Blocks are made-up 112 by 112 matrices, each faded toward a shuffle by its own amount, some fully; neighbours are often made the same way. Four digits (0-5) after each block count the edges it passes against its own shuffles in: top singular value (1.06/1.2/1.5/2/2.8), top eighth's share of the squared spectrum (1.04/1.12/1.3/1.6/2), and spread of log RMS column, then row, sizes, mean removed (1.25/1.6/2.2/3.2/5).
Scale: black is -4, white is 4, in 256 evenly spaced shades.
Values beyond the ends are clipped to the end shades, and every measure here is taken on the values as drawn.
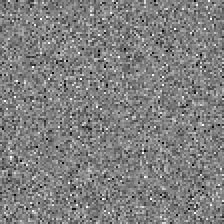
0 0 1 0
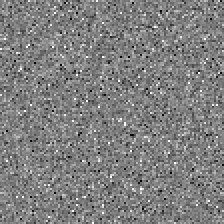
0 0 0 0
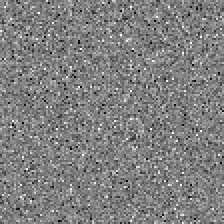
1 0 0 0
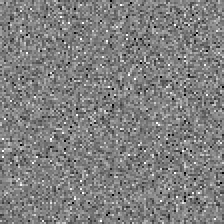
0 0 1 0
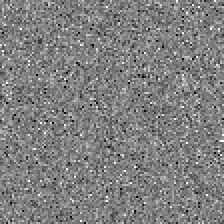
0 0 1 0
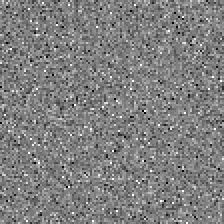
0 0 0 0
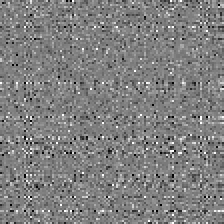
5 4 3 3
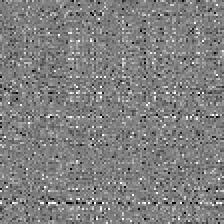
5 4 2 3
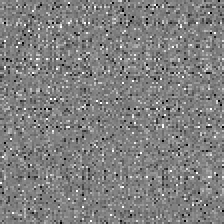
4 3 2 2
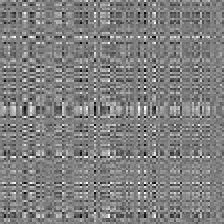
5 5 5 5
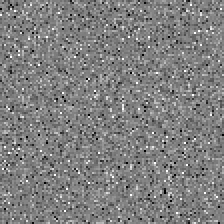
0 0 0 0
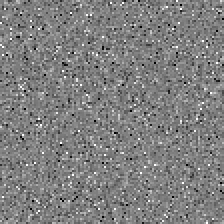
0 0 0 0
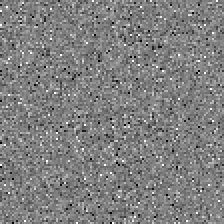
0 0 1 0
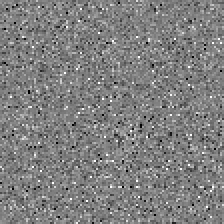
1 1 0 2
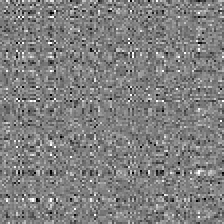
5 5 3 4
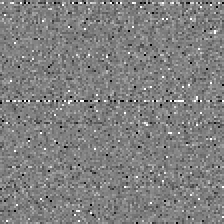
3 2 0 2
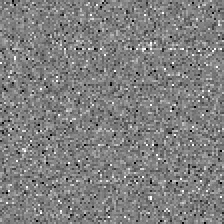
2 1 0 1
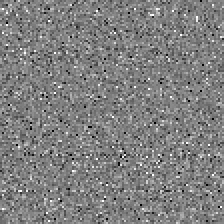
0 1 0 1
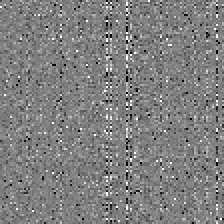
5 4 3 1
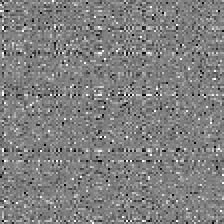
5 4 2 3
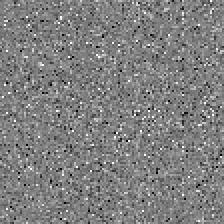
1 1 1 1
